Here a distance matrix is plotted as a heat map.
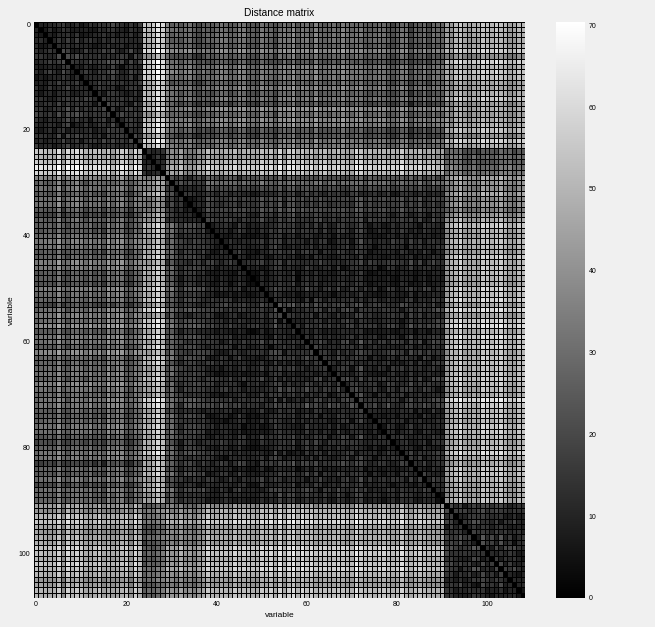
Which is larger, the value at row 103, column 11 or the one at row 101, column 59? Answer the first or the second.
the second
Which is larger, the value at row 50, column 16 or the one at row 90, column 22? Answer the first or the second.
the first
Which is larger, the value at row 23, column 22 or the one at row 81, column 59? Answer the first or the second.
the first
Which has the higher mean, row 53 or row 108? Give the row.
108
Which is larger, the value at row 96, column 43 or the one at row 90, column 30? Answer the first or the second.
the first
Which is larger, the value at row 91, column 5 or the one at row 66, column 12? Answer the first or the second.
the first
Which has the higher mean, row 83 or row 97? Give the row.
97
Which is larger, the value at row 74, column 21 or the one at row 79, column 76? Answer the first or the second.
the first
